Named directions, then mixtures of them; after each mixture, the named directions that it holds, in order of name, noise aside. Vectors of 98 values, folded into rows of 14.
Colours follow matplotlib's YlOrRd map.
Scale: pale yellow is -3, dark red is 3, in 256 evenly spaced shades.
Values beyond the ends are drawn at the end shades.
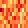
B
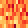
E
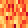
E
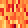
B, E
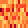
B, E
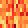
E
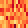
B, E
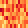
B, E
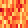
B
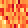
B, E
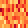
B, E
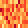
B, E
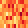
B, E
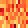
B, E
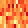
E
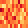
B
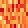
B, E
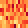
B, E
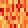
B, E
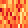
B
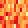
E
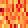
B, E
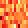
B, E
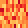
B, E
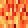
E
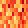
B, E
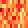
B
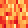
E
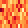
B
